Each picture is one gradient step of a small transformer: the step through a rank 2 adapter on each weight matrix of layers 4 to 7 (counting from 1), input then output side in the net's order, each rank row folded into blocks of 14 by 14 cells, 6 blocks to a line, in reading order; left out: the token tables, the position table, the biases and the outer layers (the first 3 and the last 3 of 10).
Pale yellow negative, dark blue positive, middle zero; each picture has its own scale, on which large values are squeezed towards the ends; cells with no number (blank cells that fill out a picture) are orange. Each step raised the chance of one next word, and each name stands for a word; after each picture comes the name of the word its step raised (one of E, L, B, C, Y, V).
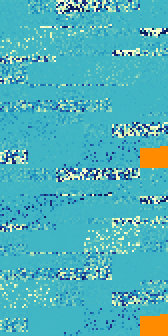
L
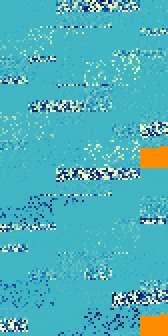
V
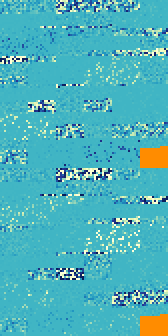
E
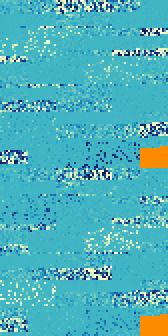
L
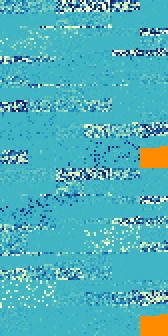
L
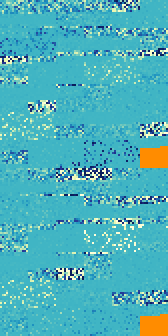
E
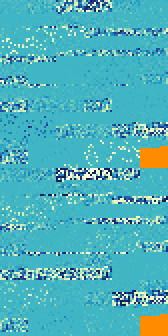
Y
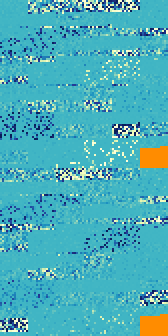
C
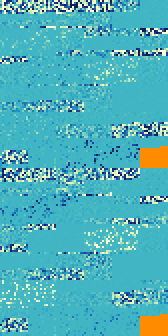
L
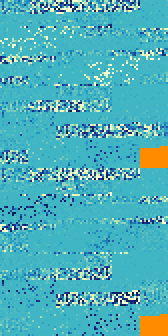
V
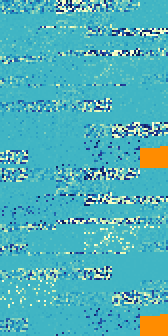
L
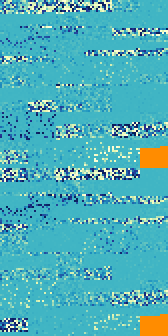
C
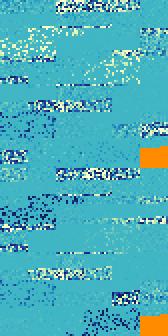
V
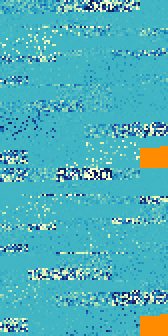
Y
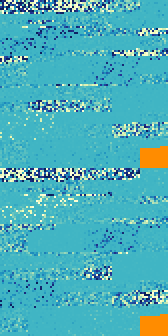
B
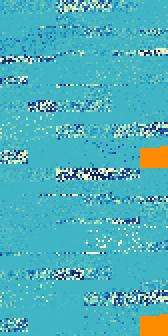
E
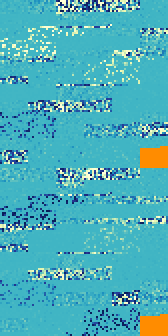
V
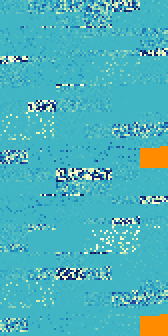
E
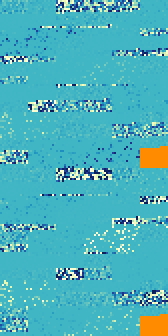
E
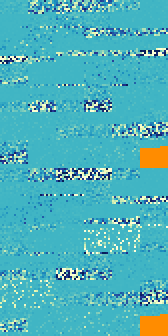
E
